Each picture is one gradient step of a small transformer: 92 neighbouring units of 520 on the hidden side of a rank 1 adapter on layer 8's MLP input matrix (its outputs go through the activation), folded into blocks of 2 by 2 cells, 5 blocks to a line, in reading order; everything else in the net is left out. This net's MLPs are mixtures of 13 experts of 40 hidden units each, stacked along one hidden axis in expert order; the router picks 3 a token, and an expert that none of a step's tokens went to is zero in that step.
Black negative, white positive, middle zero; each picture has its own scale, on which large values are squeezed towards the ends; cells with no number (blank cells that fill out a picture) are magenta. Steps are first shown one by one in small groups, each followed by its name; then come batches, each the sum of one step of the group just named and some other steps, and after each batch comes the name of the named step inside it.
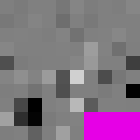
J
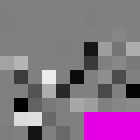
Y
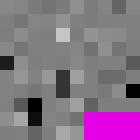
J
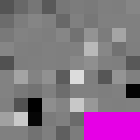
J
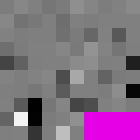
J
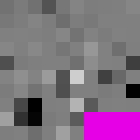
J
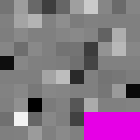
Y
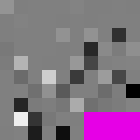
Y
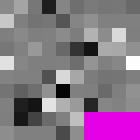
Y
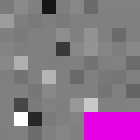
Y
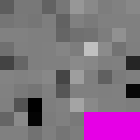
J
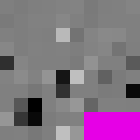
J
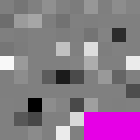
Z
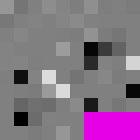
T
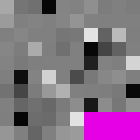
T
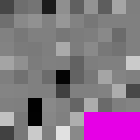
Z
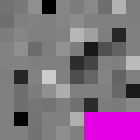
T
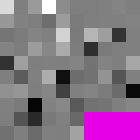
T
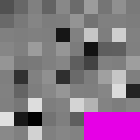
T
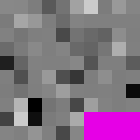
T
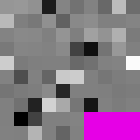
T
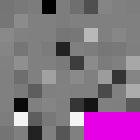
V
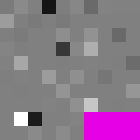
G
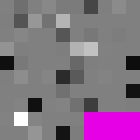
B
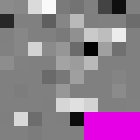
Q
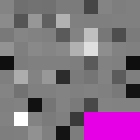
B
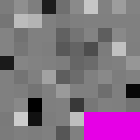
V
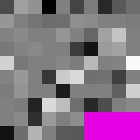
Q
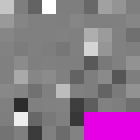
V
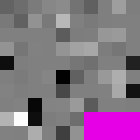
B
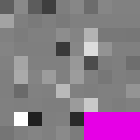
G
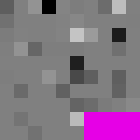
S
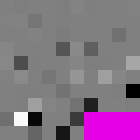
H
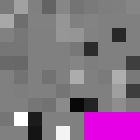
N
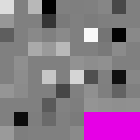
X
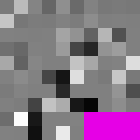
N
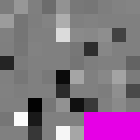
N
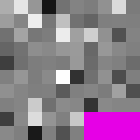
X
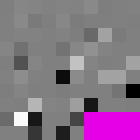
H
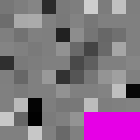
S
